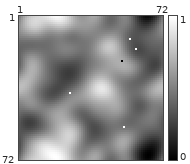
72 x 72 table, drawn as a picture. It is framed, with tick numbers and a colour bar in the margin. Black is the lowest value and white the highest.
Histogram: bell-shaped. Lone odd cells: 5, 4 higher and 1 lower than their neighbours. Ninth with the highest average: bottom left.
